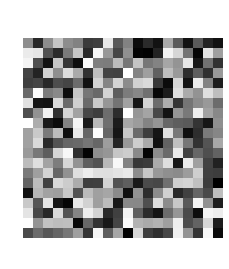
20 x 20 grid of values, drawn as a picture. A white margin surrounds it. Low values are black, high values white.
There is no overall slope. Neither half mirrors the other. There are no regular stripes.
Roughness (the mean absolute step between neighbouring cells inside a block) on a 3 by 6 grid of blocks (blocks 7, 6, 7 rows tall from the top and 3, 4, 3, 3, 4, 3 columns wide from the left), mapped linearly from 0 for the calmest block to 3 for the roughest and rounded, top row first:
322122 | 121120 | 221213
